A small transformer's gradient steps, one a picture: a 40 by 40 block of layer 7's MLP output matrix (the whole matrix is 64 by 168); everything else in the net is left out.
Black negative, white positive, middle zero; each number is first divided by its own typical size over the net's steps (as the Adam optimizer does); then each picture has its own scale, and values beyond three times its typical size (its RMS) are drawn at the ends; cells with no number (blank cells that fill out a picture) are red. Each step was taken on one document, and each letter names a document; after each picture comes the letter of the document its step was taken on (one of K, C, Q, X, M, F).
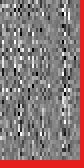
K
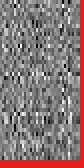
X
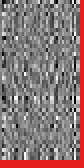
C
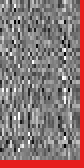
X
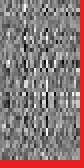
C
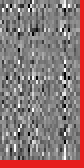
K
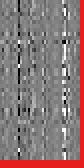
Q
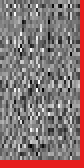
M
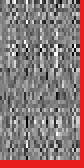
C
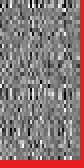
X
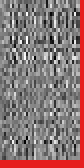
C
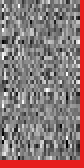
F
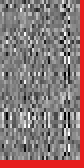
F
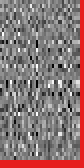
X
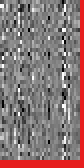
K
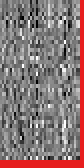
M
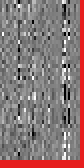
Q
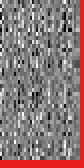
M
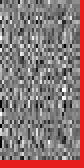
M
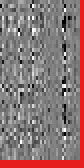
K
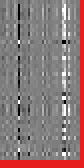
Q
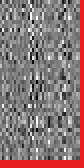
X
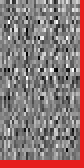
C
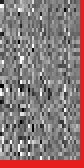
K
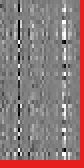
Q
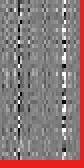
Q
